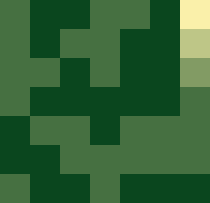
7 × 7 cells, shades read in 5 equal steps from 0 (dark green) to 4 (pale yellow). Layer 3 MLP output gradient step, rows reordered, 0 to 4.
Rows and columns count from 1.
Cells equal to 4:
1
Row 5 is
0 1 1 0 1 1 1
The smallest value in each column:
0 0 0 0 0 0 0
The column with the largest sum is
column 7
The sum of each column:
5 2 3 5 3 2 12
